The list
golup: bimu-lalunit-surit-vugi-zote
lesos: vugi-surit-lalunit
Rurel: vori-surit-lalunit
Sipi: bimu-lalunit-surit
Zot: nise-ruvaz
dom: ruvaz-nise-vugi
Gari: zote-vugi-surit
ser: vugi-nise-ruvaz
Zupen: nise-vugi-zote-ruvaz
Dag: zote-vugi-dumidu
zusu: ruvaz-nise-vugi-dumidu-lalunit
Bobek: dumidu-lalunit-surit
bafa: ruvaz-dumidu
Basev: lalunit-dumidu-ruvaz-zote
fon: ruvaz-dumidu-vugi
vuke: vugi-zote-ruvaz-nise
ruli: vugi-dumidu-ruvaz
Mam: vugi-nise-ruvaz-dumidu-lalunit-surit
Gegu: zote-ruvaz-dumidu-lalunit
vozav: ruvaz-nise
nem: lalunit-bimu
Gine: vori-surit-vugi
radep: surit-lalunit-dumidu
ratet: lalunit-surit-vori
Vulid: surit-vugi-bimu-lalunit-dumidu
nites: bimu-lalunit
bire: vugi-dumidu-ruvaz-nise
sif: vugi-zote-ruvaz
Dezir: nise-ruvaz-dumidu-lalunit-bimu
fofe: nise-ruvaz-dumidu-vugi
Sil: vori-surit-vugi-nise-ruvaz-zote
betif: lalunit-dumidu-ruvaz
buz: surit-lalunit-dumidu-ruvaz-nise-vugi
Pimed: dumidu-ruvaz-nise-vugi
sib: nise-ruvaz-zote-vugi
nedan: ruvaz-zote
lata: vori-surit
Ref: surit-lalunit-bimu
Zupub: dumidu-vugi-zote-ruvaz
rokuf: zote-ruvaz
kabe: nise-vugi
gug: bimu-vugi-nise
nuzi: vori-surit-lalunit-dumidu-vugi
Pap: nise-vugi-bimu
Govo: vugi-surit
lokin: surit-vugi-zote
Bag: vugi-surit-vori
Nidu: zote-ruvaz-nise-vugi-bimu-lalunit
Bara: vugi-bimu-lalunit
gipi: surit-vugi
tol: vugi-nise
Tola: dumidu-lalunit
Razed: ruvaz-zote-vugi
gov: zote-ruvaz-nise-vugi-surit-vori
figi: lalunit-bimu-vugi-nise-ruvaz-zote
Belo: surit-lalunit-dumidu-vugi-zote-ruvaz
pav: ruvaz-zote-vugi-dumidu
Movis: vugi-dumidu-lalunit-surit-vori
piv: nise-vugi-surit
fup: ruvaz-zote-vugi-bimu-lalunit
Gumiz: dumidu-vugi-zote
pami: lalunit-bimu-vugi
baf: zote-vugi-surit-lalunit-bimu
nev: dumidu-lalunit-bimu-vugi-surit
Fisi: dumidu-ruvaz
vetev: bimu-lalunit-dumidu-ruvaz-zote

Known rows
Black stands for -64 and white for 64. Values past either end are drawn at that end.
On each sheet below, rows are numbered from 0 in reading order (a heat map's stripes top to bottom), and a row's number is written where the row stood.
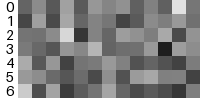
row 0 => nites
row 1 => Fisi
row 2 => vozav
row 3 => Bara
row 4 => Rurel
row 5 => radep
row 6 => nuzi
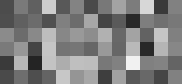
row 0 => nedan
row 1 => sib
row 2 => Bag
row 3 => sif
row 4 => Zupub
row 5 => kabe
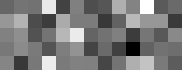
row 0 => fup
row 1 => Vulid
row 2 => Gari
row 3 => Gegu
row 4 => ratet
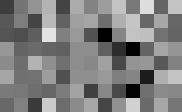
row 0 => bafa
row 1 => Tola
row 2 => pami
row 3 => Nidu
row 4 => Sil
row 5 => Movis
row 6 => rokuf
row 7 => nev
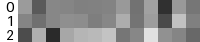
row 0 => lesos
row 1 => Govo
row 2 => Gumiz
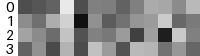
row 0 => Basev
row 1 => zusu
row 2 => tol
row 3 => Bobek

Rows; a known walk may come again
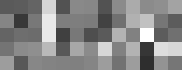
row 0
betif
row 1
ratet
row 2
fup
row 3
bire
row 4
lesos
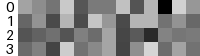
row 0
ser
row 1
Bobek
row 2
sib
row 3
nev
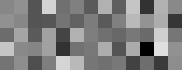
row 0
vuke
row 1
Ref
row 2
Sipi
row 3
Mam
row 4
Dag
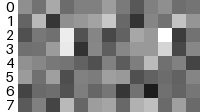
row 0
Gine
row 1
gug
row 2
Razed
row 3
dom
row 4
buz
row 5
lata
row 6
Zot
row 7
Tola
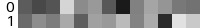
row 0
nem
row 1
ruli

